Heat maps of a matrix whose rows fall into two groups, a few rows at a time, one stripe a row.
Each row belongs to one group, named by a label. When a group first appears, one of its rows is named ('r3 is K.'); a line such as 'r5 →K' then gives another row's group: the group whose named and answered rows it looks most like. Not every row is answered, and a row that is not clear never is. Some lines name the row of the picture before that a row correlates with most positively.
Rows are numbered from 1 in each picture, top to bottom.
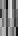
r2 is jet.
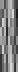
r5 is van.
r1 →jet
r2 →jet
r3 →jet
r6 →jet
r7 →jet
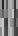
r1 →van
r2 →jet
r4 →jet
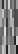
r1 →van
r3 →jet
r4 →van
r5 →van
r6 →jet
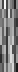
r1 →van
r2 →jet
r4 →van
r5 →jet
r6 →jet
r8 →jet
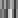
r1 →van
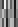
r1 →van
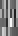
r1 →van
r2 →van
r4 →jet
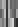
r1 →jet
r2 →van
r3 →jet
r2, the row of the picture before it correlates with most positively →1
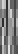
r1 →jet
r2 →jet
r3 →van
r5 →jet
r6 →jet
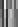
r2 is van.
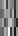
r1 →van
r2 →van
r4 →van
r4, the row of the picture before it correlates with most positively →1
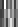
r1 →van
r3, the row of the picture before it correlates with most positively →1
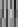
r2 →van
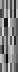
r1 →van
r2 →van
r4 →jet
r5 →van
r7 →jet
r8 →jet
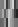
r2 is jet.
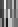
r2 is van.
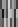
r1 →jet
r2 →van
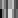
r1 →jet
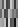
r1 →van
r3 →van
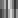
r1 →jet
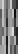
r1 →jet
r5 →jet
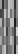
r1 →van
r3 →van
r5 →van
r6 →van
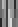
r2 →jet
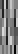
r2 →van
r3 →van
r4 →jet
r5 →jet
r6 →van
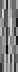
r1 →van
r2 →jet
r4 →van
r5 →jet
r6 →jet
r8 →van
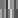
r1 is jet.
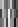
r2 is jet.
